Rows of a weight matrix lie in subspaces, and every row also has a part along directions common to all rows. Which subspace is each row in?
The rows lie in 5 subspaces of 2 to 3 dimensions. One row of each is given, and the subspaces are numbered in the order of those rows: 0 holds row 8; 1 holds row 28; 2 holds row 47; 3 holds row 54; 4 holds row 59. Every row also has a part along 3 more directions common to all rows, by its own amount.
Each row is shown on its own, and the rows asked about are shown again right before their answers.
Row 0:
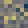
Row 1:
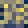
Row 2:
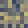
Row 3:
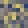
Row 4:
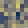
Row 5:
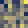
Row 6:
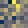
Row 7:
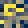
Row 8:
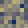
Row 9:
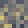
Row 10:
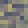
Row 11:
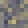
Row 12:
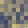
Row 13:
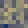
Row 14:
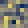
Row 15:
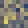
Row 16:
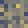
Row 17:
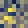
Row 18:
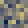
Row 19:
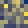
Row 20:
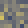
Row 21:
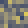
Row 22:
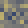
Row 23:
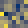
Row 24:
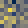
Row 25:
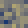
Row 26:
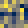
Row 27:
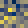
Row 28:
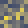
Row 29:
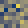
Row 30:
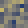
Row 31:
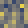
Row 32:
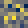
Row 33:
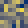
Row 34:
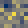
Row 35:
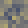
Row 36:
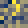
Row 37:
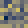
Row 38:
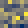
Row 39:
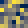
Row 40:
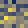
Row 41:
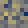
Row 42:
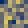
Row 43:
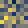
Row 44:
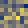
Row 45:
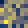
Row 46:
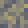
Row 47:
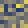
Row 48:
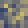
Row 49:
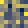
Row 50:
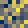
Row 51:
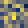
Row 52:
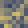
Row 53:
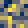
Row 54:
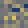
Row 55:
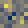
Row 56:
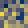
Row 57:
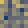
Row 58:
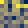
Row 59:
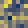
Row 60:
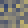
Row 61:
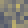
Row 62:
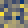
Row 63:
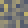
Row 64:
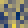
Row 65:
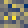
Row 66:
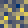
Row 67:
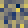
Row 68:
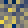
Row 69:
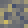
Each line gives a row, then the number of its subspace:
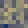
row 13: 3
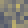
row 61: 1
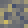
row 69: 3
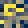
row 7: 2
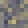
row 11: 0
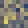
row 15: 3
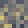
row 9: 1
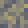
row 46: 4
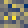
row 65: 3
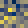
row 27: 4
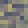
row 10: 3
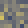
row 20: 1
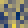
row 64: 1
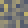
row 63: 2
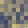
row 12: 1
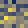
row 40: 4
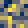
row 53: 4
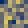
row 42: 0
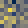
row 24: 4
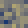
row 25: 3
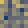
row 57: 2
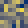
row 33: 2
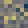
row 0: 3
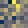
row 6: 4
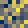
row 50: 4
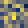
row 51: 3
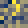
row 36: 4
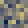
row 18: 0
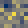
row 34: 1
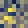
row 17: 4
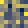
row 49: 2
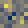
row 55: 1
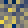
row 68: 4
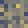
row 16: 2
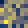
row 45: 3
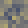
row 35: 4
